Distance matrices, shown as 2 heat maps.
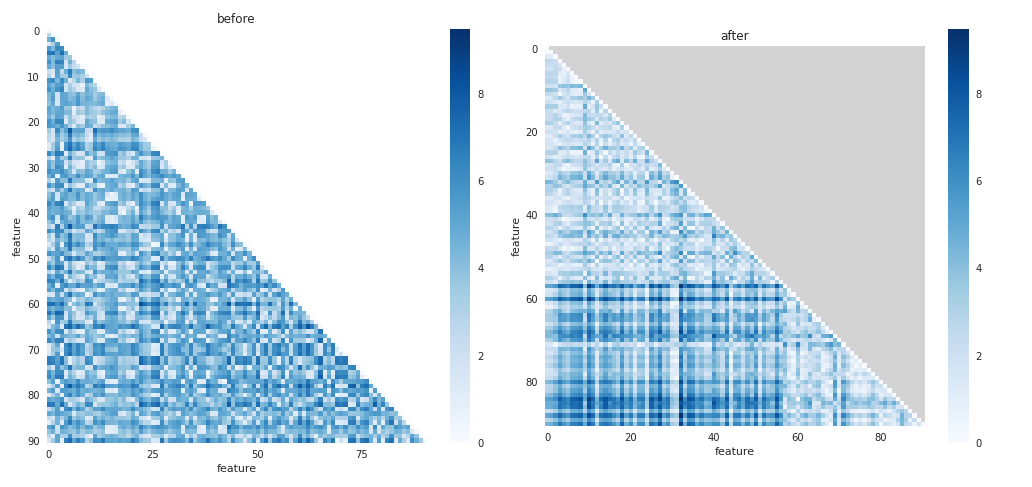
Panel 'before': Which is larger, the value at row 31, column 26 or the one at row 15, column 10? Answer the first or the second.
the first
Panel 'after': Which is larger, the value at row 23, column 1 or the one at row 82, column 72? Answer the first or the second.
the second
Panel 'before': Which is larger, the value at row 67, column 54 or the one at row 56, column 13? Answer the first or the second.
the second
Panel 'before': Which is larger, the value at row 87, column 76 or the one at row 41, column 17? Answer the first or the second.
the first
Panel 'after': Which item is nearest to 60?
84
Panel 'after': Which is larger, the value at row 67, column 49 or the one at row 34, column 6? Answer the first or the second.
the first
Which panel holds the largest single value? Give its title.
after
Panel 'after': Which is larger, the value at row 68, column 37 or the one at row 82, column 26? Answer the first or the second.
the first
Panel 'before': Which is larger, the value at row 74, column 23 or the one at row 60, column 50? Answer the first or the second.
the second
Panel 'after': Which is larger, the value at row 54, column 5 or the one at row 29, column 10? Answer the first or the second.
the first
